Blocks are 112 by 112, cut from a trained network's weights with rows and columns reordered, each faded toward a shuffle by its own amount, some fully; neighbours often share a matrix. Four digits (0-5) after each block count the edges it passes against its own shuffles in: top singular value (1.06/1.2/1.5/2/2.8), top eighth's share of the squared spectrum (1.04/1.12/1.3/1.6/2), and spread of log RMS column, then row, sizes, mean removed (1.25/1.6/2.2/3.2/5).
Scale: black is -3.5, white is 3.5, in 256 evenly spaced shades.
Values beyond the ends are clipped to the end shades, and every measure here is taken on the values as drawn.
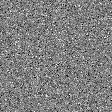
0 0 0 0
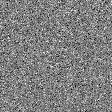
0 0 0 0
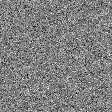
0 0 0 0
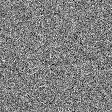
0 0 0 0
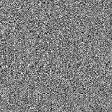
3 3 1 2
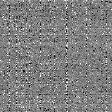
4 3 3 0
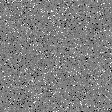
0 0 0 0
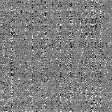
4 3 3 0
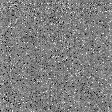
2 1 0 1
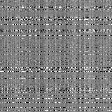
4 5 0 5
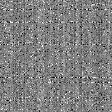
3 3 0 3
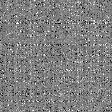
3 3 0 3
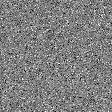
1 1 0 0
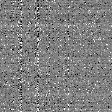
3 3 3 0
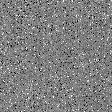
1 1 0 0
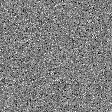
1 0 0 0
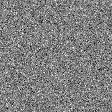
1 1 0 0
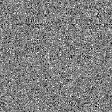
3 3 2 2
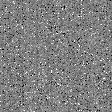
1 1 0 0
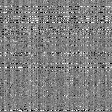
4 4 0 4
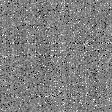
2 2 0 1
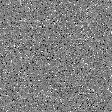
1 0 0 0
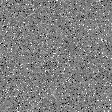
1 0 0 0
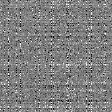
4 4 4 1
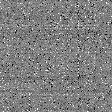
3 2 2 0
